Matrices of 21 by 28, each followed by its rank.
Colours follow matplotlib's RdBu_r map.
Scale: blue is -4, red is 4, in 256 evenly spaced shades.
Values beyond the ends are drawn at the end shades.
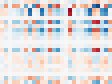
two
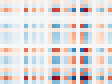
one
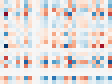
two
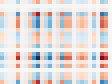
one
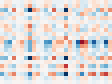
two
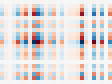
one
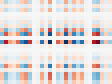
one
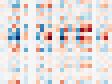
two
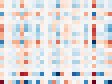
two
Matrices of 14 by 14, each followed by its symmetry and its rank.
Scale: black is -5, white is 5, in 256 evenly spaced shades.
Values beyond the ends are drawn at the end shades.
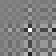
symmetric, rank one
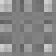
symmetric, rank one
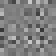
antisymmetric, rank two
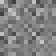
symmetric, rank three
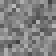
neither, full rank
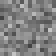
neither, full rank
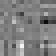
antisymmetric, rank two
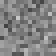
neither, full rank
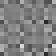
antisymmetric, rank two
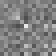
symmetric, rank three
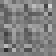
antisymmetric, rank two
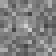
symmetric, rank three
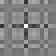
symmetric, rank one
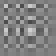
symmetric, rank one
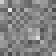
symmetric, rank three
